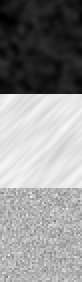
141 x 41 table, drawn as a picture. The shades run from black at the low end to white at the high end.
The table splits into 3 rows of 1 panel. Panel 1,1: very low, blotchy, faint in contrast. Panel 2,1: very high, slanting up to the right, faint in contrast. Panel 3,1: high, fine-grained.
